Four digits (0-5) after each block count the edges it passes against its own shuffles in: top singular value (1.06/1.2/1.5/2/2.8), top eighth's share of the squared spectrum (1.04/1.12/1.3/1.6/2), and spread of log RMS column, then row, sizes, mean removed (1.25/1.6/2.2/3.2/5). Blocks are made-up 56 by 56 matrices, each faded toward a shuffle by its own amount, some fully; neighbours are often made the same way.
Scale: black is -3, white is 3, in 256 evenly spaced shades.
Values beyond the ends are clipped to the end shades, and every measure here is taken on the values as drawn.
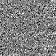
2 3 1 1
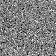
1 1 0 0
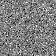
0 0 0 0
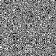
3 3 1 1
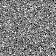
2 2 0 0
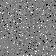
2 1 0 0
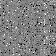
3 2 0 0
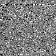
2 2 0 2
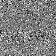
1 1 0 3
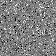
1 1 0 0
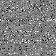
1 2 0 2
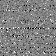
2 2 0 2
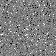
0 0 0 0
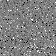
1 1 0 1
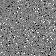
0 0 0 0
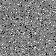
0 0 0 0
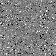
1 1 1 1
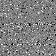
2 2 0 2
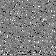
1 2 0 2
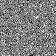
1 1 0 0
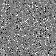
0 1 1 0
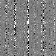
3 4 4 0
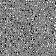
1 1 1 0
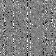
2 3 3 0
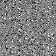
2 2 2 0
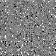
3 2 1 0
